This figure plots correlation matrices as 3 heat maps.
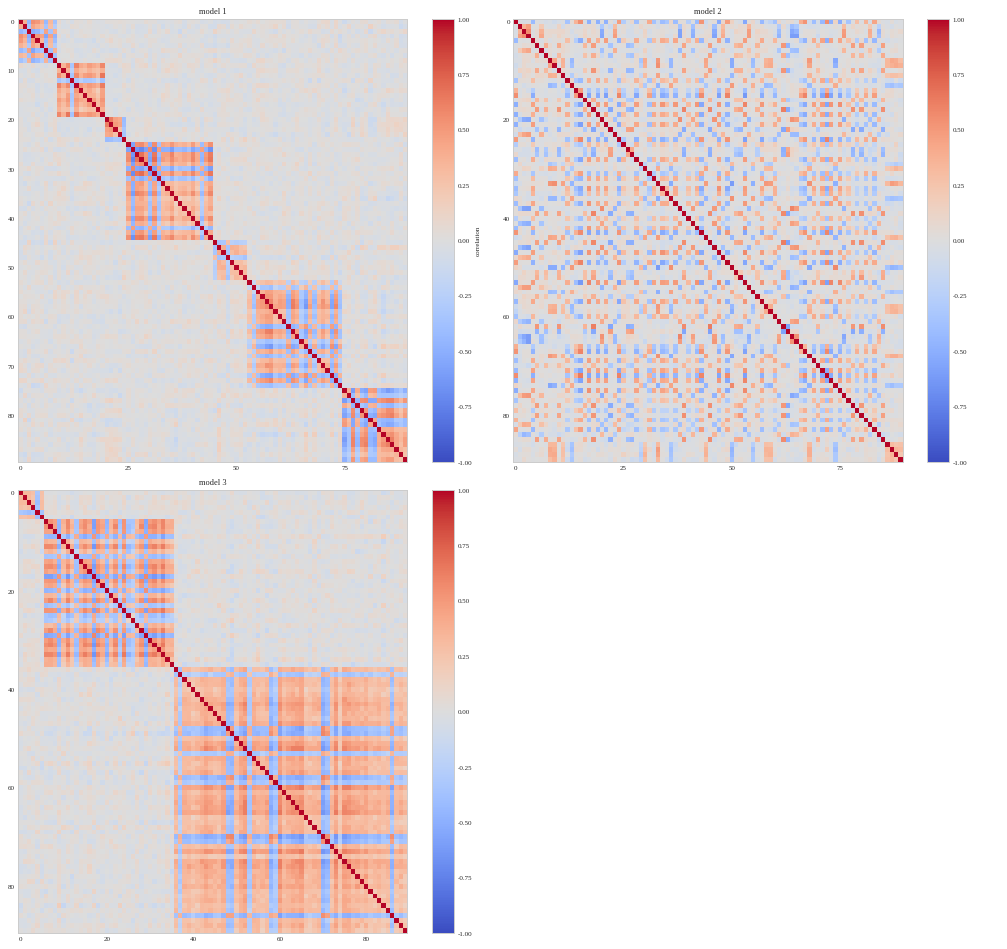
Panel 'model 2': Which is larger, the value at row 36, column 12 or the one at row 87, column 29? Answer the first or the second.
the first
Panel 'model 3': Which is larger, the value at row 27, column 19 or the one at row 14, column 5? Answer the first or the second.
the first
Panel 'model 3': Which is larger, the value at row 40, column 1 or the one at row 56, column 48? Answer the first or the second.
the first
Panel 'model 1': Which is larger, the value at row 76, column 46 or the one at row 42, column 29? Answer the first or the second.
the first
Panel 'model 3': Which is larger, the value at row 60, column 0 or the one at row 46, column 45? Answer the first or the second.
the second
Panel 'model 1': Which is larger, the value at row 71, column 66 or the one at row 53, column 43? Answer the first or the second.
the second
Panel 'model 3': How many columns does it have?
90
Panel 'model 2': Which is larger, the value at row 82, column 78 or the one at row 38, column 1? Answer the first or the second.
the first
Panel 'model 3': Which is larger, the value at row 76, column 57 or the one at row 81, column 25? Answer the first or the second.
the first
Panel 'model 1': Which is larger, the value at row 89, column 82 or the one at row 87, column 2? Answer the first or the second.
the second
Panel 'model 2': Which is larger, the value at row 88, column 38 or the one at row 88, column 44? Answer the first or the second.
the second
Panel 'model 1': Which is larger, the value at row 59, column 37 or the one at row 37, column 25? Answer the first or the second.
the second
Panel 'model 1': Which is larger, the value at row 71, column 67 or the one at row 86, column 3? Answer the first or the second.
the first
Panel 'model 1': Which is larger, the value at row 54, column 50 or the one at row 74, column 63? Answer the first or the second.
the first
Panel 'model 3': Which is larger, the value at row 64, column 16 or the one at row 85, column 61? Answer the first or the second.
the second
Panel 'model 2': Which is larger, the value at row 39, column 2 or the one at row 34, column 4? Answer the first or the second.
the second
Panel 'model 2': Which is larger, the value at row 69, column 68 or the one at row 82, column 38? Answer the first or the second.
the first
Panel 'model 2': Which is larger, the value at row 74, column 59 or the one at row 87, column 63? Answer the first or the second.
the second
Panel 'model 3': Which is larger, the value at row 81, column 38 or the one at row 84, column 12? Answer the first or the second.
the first
